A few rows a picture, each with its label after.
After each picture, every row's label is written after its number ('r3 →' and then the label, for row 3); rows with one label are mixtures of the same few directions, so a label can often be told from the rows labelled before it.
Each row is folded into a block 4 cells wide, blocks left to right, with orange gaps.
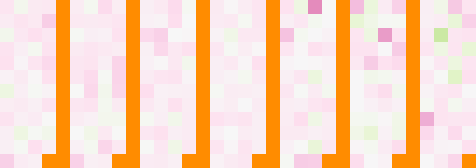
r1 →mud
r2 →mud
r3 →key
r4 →key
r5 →key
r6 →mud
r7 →key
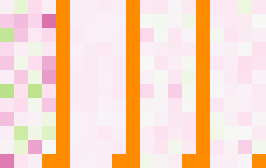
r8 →mud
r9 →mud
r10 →mud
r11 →key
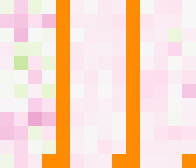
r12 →mud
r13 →mud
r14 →mud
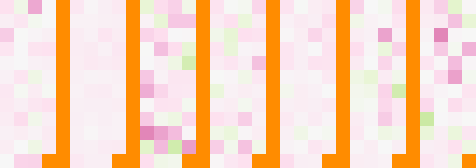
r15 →key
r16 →mud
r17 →key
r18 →key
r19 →mud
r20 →mud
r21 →key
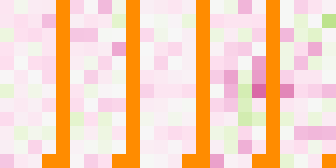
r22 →mud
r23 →key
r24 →mud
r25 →mud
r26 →mud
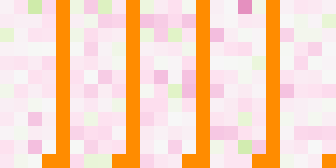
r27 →key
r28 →key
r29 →mud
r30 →key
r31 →mud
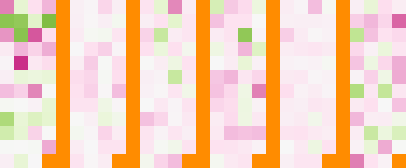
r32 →mud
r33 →mud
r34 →key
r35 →mud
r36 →key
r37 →mud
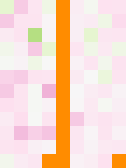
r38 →mud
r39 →key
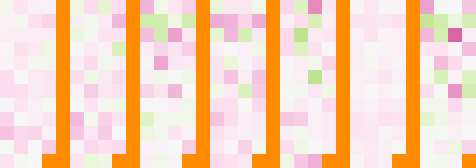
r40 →key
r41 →key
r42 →mud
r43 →mud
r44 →key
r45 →mud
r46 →mud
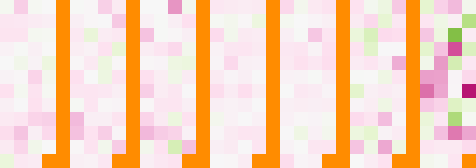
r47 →mud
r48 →key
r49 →key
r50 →mud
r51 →mud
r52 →key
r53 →mud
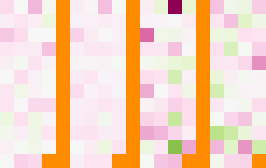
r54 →key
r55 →key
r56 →key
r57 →key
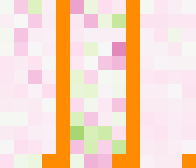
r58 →key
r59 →key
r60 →mud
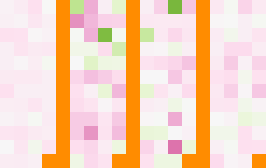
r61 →key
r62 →mud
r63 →key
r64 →mud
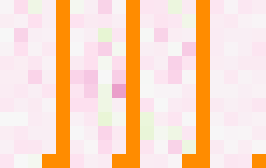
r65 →key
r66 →mud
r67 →key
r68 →key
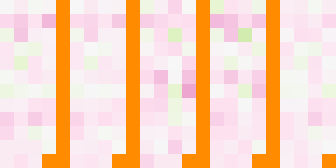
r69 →mud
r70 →mud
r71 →mud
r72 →mud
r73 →mud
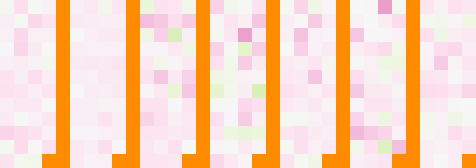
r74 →key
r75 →key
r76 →mud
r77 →mud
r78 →key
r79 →key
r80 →mud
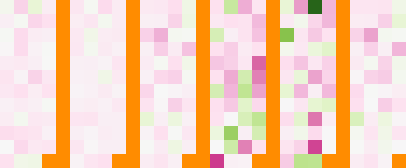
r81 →key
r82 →key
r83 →key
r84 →mud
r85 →key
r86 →key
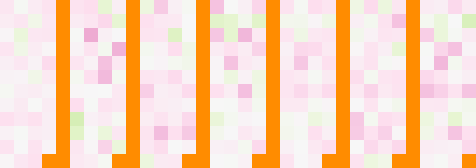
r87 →key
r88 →key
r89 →mud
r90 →mud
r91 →mud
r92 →key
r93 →mud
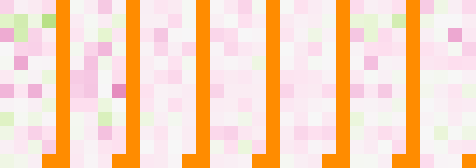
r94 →mud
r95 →mud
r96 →key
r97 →key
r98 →mud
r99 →mud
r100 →mud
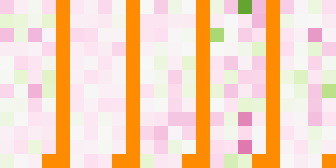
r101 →mud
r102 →key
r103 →mud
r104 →key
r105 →mud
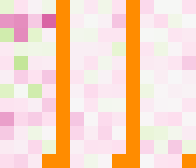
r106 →mud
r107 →key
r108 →key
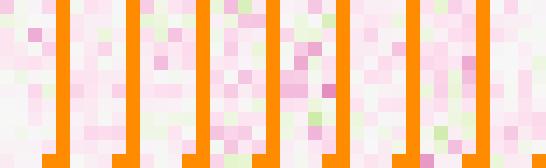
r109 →mud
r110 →mud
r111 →mud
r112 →key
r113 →mud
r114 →key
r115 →mud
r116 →mud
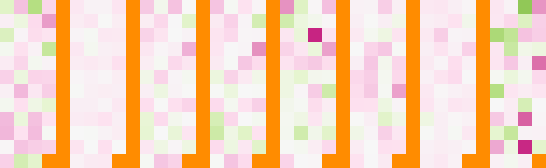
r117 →key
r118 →key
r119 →key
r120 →key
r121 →mud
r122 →mud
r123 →key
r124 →key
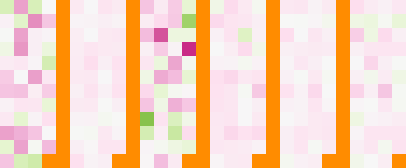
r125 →key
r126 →mud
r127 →key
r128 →mud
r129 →mud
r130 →mud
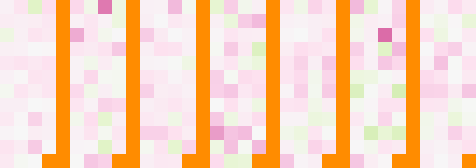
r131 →key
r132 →key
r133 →key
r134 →key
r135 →mud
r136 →mud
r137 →mud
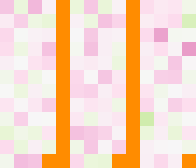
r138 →key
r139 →key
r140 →key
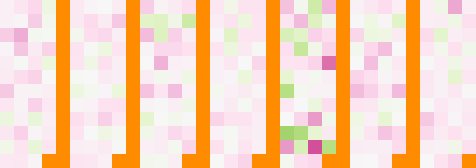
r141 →key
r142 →mud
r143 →mud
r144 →key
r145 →key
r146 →mud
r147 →key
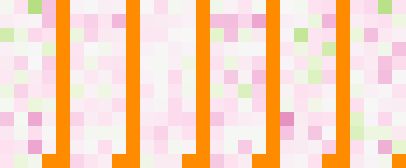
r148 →key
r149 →mud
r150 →mud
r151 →mud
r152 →key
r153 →key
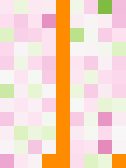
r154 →mud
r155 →key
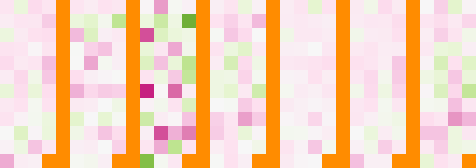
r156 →mud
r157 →mud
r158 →mud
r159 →mud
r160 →key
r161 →mud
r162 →mud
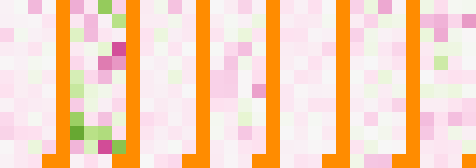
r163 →key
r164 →key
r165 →key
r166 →mud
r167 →key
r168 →key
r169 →mud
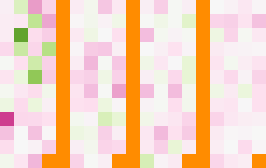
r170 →key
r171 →mud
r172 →mud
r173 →mud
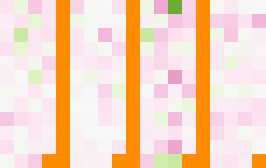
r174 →key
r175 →mud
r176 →key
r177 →mud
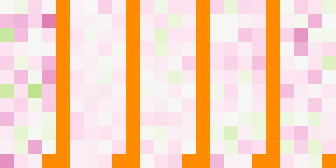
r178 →mud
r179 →key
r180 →key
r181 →mud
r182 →key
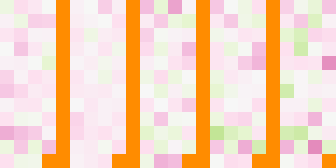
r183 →key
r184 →key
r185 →key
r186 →key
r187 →key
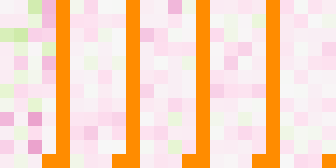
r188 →key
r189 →mud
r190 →key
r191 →mud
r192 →key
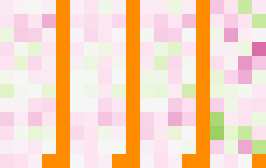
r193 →mud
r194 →mud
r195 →mud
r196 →key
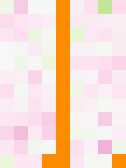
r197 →mud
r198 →key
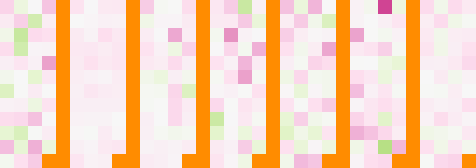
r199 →key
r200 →mud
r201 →mud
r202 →key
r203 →key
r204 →key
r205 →key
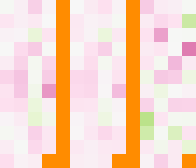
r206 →mud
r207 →mud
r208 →key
